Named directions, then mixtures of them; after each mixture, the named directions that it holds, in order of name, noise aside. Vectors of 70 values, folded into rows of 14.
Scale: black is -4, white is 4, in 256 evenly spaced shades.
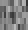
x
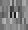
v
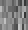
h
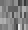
h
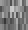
h, v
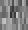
h, v, x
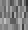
h, v, x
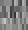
h, v, x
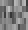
x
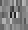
v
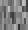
x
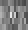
h, v, x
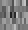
v, x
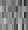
h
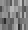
h, v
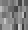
h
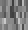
h, v, x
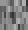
x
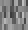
h, v, x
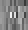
h, v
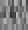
h, v, x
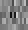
v, x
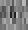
v, x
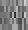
h, v
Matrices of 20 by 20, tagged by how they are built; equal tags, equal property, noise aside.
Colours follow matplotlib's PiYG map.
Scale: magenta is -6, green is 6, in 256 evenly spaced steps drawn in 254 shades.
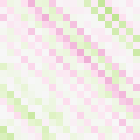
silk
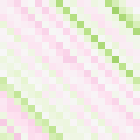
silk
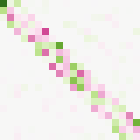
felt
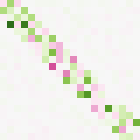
felt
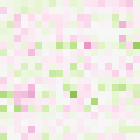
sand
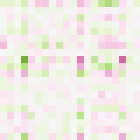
sand
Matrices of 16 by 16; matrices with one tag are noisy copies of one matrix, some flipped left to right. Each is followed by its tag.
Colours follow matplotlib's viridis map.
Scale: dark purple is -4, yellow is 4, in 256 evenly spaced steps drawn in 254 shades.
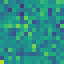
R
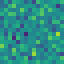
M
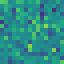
R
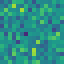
M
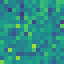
R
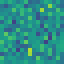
M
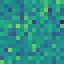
R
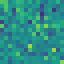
R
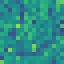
R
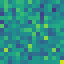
R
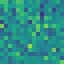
R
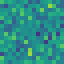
M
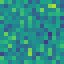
M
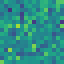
R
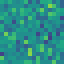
M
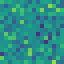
M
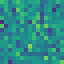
R
